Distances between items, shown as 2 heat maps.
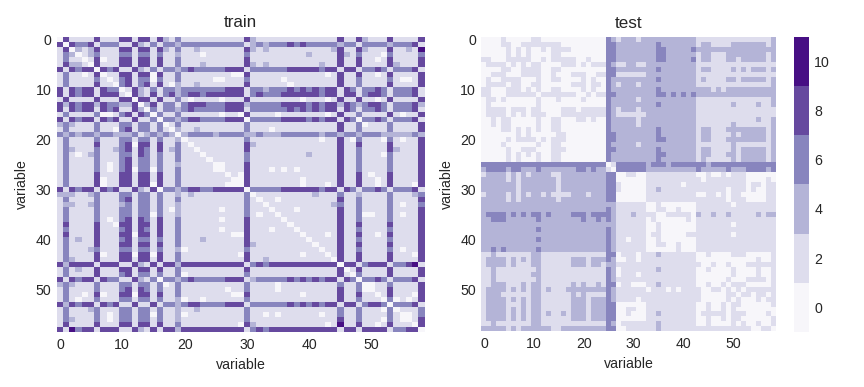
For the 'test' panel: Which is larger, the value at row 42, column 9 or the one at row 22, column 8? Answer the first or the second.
the first
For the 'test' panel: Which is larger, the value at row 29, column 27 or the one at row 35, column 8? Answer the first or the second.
the second
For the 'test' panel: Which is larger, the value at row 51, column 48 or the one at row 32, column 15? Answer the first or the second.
the second
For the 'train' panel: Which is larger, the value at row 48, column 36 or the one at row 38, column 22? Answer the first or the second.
the first
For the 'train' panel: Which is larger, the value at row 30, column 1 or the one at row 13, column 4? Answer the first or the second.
the second
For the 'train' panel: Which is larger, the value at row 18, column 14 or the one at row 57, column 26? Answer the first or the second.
the first
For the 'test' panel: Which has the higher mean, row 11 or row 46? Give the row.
11
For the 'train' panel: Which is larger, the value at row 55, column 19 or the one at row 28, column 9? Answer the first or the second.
the first
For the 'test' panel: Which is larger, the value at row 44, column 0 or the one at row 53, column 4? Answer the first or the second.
the second
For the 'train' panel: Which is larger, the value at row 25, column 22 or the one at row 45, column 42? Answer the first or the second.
the second
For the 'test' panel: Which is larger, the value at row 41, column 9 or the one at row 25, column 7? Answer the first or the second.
the second
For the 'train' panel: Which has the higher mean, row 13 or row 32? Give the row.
13
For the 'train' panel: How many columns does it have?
59
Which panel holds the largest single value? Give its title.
train
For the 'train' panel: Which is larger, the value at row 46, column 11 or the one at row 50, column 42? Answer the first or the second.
the first
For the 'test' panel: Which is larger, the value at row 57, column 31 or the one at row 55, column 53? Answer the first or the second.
the first
